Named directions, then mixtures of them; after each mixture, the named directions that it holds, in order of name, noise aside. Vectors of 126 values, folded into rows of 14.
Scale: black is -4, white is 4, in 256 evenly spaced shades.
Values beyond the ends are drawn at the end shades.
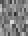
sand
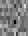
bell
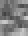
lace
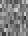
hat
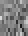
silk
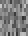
bell, hat, sand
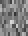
sand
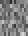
hat, lace, sand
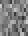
hat, sand, silk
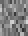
sand, silk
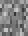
hat, silk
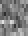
lace, sand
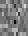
bell
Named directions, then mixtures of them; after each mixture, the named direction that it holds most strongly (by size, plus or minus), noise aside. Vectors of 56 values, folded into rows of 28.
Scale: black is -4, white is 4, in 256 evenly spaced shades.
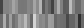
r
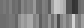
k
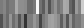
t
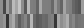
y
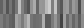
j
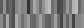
j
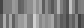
r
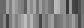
k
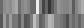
t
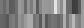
k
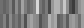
t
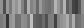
y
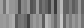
j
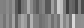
k
